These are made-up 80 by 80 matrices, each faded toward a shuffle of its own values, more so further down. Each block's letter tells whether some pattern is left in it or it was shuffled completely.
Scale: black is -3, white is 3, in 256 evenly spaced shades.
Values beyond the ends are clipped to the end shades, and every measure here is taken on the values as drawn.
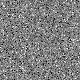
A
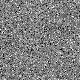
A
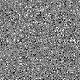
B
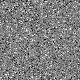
A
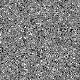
B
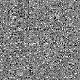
B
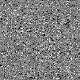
B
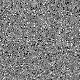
B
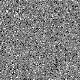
B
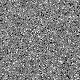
A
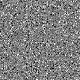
B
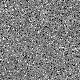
A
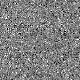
B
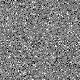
B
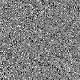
B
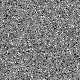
A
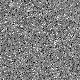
A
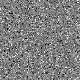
B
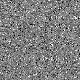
B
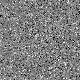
A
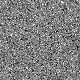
A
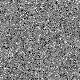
A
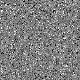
B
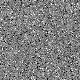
A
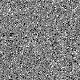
B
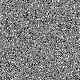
A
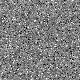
A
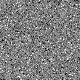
A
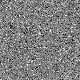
A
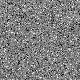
A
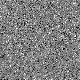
A
